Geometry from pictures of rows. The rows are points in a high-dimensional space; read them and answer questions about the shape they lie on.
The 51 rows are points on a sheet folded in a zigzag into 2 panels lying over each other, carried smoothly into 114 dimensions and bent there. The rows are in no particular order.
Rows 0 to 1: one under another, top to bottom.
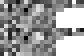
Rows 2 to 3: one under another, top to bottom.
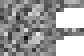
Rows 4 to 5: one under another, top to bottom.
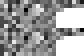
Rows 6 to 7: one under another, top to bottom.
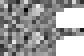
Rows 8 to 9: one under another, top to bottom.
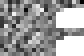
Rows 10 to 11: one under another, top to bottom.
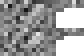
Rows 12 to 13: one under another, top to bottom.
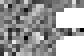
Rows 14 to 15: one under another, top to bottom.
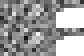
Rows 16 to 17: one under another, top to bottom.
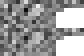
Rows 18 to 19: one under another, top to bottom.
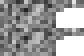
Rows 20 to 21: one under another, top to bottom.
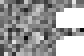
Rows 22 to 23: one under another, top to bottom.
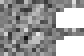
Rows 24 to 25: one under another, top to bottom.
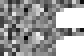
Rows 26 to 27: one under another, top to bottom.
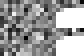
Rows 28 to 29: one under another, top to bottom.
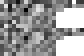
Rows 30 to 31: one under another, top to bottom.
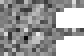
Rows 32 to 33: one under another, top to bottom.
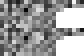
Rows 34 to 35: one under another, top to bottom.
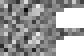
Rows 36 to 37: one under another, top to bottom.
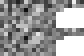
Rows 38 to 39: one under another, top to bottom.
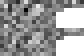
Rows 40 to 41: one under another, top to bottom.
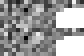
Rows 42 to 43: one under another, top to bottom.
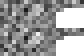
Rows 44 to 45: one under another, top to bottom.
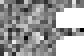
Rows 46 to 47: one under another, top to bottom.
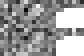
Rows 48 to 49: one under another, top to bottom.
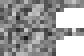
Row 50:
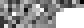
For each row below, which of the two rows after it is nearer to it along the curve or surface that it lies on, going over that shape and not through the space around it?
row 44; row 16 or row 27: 27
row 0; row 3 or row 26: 3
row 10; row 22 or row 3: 3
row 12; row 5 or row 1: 1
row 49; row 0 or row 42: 42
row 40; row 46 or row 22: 22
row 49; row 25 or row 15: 25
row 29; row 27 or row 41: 27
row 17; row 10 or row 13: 13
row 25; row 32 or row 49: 32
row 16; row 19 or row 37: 37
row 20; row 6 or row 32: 32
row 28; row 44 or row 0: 0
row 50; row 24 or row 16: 24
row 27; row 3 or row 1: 1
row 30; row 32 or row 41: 32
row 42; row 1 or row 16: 1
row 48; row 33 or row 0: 33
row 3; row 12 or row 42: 12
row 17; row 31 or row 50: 50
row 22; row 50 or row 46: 50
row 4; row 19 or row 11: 11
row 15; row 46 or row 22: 46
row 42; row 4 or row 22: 22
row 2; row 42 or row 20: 42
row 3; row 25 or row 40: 25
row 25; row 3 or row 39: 3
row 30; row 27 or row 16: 27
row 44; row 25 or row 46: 25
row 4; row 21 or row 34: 34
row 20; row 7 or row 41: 7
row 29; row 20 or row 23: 20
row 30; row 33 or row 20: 20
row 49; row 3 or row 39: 39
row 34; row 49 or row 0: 0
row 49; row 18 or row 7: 18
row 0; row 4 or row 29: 4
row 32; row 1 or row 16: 1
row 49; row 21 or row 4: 21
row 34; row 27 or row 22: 27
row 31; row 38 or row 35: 38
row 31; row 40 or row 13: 13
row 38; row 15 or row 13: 15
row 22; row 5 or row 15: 5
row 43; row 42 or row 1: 1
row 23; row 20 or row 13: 13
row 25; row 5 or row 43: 5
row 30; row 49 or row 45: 49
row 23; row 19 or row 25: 25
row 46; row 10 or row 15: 15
